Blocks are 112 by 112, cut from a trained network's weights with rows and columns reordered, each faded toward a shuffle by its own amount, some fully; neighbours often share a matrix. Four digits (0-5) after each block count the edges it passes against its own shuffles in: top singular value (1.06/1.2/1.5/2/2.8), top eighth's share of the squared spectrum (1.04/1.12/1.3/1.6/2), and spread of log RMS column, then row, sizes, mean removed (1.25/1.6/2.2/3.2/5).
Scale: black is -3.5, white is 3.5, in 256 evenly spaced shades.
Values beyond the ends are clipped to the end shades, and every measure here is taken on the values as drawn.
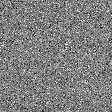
0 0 0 0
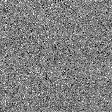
1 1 1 0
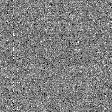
2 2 2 0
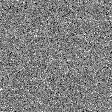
0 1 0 0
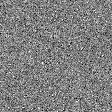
1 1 0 0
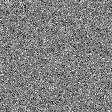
0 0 0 0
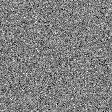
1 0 0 0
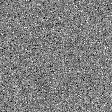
0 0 0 0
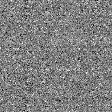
2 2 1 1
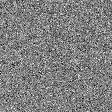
0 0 0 0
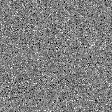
2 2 0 1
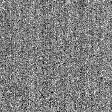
2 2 0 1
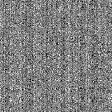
3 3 1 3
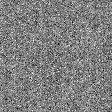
1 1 0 0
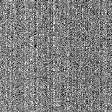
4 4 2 3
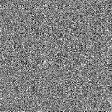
3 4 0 3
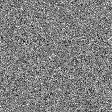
2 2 0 1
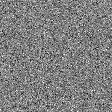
1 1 0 0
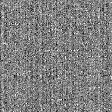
3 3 0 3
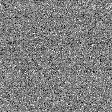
2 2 1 0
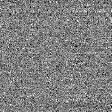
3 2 2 1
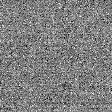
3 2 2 0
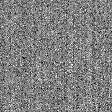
2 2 0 1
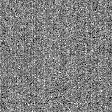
2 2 0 1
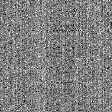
3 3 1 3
